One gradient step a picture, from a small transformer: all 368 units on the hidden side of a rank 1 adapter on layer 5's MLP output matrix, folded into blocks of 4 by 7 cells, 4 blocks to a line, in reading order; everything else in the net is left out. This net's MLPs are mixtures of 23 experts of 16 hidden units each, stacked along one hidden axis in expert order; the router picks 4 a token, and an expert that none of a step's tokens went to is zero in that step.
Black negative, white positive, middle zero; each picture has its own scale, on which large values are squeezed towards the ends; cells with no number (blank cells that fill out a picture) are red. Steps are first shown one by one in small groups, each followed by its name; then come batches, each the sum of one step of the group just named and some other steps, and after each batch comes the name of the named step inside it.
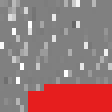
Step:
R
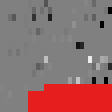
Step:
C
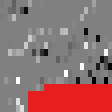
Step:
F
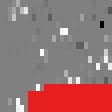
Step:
C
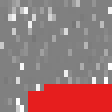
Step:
R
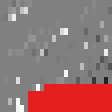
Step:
F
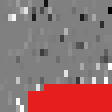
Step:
F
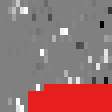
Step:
C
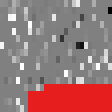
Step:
R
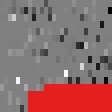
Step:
F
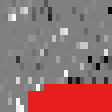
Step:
F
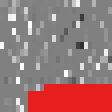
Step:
R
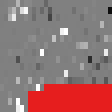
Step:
F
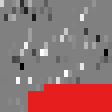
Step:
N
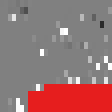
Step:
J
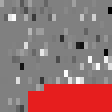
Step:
N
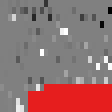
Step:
J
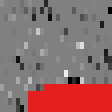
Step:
N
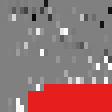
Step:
J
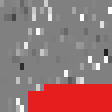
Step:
N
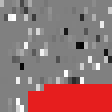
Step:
N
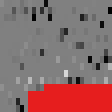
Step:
N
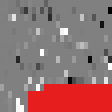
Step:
J
